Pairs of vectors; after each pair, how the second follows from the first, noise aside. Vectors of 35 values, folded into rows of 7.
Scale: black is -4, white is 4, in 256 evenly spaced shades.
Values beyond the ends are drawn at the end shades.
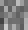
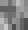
sign-scrambled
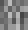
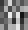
scaled up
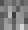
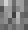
reversed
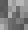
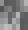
reversed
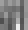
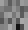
sign-scrambled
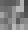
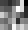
scaled up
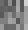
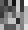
scaled up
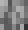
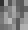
reversed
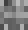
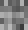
reversed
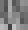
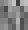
reversed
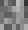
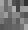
sign-scrambled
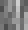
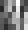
scaled up
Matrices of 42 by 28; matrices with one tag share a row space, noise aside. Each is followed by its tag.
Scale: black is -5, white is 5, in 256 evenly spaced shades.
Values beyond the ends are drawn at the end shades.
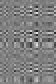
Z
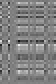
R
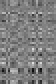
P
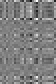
Z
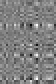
Z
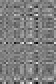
Z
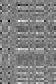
R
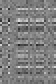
R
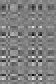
P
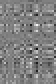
Z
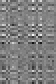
P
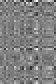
Z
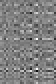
Z
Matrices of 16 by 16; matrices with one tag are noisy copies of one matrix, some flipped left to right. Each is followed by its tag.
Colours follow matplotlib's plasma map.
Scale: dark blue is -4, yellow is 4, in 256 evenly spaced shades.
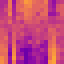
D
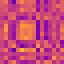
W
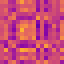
W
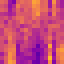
D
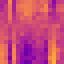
D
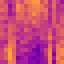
D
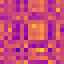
W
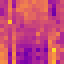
D
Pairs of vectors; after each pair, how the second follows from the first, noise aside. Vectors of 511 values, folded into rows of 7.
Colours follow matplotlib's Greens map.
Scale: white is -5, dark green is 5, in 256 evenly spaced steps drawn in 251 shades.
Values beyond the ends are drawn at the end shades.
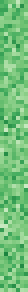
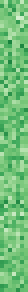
wrapped around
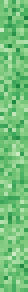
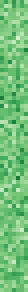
wrapped around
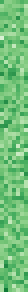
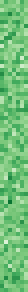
wrapped around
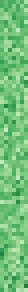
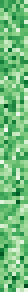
scaled up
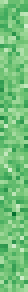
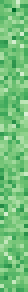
wrapped around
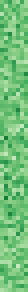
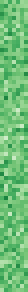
sign-scrambled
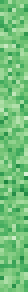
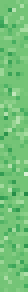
partly zeroed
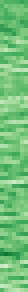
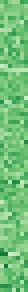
sign-scrambled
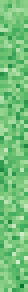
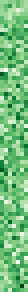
scaled up
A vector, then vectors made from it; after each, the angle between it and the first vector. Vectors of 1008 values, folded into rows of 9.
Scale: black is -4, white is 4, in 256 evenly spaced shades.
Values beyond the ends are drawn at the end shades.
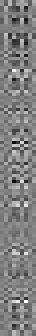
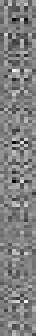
nearly parallel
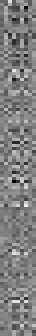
nearly parallel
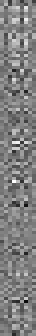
nearly opposite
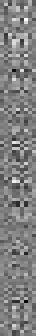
nearly opposite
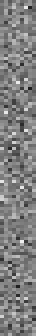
partly opposed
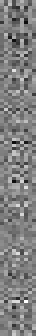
nearly parallel
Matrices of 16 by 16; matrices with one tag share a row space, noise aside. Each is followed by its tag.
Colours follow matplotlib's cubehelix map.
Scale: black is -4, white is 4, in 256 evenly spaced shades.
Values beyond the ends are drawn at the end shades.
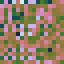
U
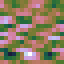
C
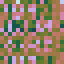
U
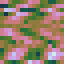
C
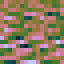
C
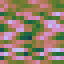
C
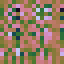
U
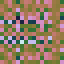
U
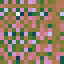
U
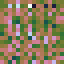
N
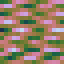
C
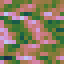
C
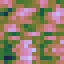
C
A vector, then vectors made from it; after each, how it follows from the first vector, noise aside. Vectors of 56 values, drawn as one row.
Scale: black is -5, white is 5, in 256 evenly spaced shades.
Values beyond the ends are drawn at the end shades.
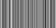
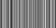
negated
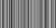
sign-scrambled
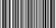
scaled up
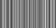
negated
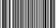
scaled up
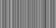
shrunk
